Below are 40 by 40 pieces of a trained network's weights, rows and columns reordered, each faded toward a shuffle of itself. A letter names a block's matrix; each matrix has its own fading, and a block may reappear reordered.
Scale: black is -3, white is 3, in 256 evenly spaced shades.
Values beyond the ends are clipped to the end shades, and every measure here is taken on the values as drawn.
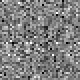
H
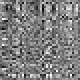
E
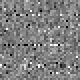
H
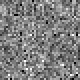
H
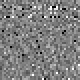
H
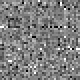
H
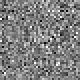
H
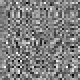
E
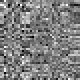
E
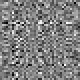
E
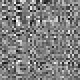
E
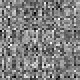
E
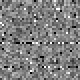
H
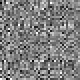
E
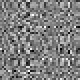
E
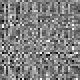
E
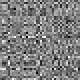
E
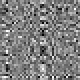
E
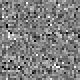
H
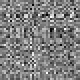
E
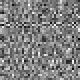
E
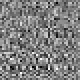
E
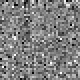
H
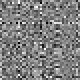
E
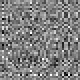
E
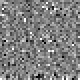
H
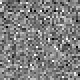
H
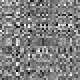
E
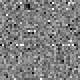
H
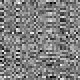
E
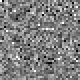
H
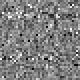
H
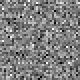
H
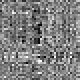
E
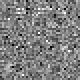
H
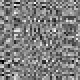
E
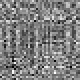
E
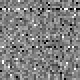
H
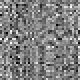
E
